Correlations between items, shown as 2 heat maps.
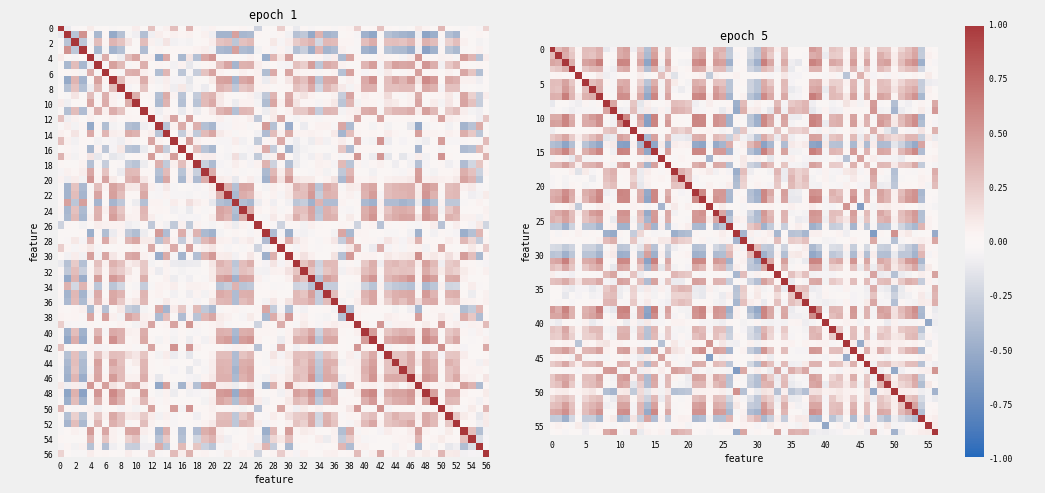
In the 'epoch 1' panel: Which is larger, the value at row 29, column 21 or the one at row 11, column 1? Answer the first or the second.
the first
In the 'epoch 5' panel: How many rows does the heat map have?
57
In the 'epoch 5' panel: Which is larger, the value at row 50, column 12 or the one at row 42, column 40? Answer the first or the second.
the second
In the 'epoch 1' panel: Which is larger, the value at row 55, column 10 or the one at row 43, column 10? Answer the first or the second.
the second
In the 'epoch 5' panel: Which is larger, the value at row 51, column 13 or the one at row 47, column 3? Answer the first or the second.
the first
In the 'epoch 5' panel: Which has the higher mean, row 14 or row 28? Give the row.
28
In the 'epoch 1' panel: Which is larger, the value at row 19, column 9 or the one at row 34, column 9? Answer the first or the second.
the first
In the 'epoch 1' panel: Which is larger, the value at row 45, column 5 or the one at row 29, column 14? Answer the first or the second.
the first
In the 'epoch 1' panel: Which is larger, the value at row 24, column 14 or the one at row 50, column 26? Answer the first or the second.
the first
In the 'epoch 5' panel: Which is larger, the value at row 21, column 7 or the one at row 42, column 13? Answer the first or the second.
the first
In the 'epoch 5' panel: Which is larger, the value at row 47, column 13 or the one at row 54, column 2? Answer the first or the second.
the first
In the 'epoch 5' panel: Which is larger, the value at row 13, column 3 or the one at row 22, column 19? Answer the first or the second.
the first
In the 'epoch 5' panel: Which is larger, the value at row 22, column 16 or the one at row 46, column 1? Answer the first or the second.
the second
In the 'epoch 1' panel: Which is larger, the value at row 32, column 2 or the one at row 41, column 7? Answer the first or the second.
the second
